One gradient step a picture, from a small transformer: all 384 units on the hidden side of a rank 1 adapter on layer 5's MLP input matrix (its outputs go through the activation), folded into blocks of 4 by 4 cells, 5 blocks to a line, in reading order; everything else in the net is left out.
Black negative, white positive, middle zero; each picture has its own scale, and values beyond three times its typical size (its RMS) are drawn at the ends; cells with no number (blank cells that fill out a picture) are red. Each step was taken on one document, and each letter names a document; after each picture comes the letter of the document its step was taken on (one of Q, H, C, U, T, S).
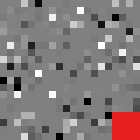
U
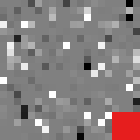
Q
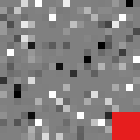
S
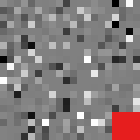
U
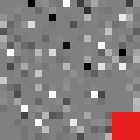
Q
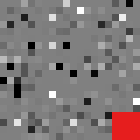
U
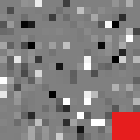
U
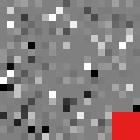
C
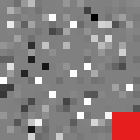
C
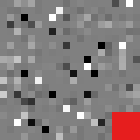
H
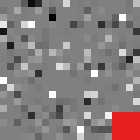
Q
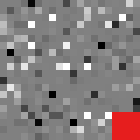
Q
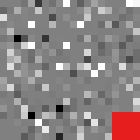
Q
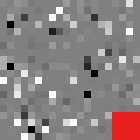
H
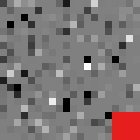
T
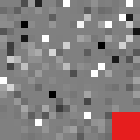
Q
